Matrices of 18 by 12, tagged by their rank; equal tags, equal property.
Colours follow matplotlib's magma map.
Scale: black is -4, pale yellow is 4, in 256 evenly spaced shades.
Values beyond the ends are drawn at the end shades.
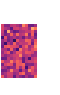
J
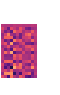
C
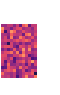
J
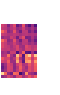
C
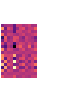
C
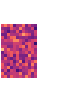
J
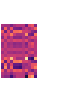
C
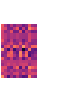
C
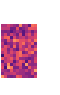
J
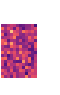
J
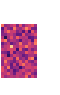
J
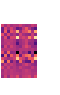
C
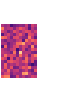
J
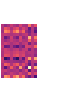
C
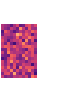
J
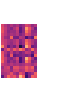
C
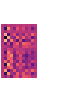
C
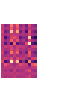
C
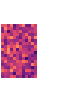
J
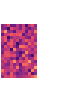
J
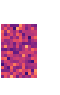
J
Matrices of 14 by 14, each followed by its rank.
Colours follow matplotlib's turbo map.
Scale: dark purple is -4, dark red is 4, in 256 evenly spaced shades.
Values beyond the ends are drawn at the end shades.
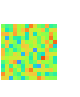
full rank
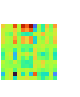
two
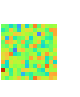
full rank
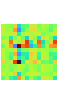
two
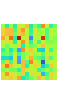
three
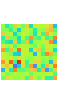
three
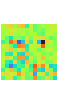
three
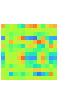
two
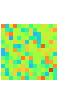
full rank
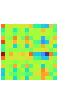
two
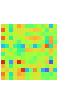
three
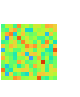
full rank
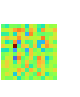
three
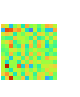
three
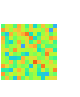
full rank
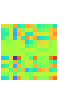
two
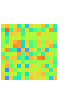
three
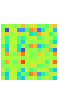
two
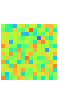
full rank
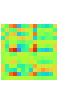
two
